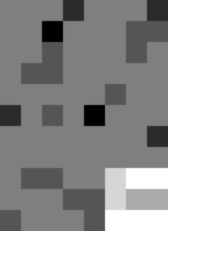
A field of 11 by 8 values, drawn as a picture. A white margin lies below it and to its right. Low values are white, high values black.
The halves do not mirror each other. An odd patch, lower than its surroundings, sits in the bottom right. The bottom right is the ninth with the lowest average. Overall the values sit about 50% of the way up the scale.
